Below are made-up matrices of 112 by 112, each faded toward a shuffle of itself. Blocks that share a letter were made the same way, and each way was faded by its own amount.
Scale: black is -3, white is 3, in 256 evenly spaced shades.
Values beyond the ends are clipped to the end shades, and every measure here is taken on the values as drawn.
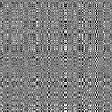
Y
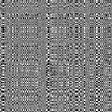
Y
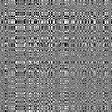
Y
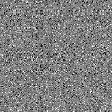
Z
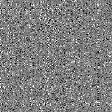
Z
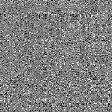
Z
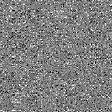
Z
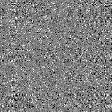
Z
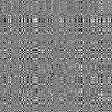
Y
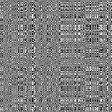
Y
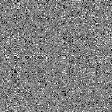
Z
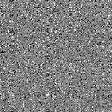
Z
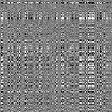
Y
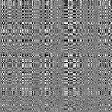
Y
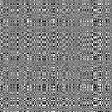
Y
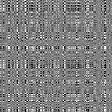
Y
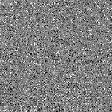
Z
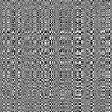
Y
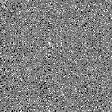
Z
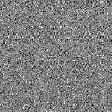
Z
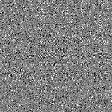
Z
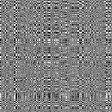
Y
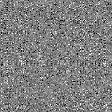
Z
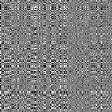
Y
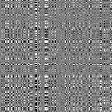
Y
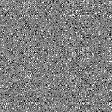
Z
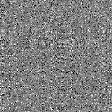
Z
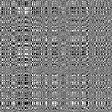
Y
